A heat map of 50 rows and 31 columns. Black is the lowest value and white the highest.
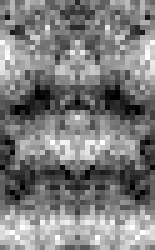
Grain: blotchy. Stripes: horizontal, repeating 3 times. Slope: none. Mirror symmetry: left to right.
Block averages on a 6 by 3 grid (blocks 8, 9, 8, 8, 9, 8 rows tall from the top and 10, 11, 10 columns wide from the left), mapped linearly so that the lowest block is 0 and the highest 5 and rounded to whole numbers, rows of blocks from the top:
3 1 3
4 3 4
0 1 0
2 4 2
0 0 0
5 5 5
